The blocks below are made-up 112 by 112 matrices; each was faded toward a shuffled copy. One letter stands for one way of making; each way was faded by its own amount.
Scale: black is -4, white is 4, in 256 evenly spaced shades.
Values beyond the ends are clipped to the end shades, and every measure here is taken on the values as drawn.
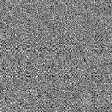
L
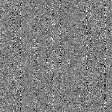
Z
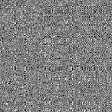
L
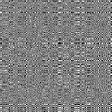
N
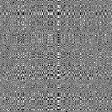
N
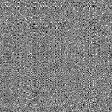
L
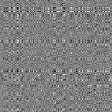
N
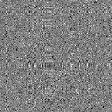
L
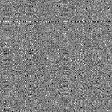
L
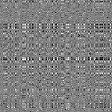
N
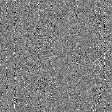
Z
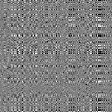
N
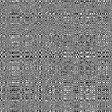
N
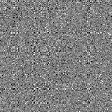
L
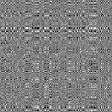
N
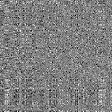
L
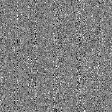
Z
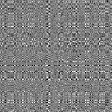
N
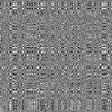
N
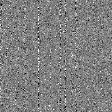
Z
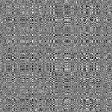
N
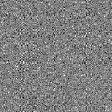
L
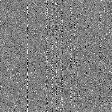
Z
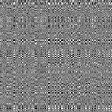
N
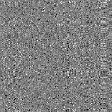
L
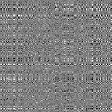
N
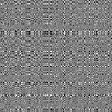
N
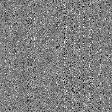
Z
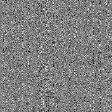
Z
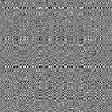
N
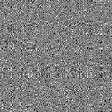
L
